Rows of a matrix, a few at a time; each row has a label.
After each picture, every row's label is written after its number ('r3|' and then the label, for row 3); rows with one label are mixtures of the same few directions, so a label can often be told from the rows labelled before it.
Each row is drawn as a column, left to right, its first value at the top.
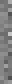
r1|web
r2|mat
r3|web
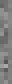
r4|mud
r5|mat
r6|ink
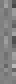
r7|mud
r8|mud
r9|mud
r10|mud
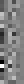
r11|mat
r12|mat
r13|mat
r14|web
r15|mud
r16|web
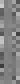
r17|mud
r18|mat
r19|mud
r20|web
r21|web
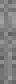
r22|ink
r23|web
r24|web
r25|ink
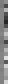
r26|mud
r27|ink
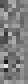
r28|mud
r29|mat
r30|web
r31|mud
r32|mat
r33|ink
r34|web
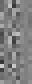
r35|mat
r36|web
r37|mud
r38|mud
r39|web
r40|mat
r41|ink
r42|ink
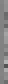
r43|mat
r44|mat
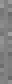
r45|mud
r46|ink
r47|web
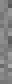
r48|mat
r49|ink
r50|mud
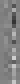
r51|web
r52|mud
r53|mat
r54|ink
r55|mat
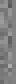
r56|ink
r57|mud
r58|mud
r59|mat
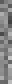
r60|web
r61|ink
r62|ink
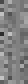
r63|web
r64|mat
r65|web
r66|ink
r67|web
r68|mat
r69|ink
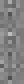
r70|mat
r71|mud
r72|web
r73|mud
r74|mud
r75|mat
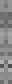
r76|mat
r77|ink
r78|mat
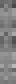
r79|mud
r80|web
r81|mud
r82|mud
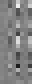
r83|web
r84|ink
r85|mud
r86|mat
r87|mud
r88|web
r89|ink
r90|mud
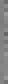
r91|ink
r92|web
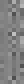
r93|mat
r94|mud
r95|web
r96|web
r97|web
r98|mud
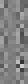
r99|mud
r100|mud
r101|ink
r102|web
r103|mat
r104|mat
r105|mud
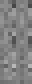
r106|ink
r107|mat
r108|web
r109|mud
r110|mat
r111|ink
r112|mat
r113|mud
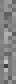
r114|ink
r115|mat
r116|web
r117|web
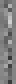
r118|ink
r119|mud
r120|ink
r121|ink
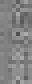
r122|web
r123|ink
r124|mat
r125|ink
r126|web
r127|ink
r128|web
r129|ink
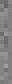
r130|web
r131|mud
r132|web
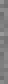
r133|web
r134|mud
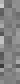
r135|mud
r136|mud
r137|mud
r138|mud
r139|mat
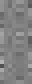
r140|mat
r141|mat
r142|mud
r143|mud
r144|web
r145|web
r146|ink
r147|mud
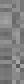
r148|ink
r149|ink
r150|ink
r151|ink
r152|mat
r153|mat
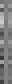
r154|ink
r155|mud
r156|ink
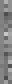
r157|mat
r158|web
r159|mat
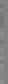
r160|ink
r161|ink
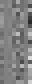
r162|ink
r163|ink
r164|mud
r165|mud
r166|web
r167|mat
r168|mud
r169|ink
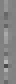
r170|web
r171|mat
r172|mat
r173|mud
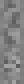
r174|mud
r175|mat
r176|mud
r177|ink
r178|mat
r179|ink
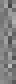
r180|ink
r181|mud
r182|mud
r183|ink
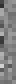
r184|mud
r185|ink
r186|mat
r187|web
